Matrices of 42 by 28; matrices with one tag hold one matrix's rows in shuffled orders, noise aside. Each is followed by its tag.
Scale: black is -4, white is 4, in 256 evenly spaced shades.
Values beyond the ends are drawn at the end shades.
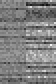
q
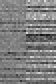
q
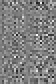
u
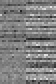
q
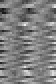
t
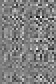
u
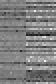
q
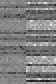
q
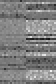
q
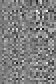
u
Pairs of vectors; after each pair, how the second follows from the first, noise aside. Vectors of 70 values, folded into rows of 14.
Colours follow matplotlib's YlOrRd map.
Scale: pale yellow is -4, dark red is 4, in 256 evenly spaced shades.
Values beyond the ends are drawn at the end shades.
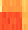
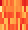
sign-scrambled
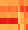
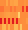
partly zeroed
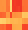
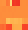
partly zeroed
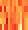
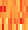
sign-scrambled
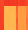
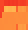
partly zeroed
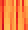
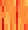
partly zeroed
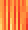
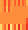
partly zeroed
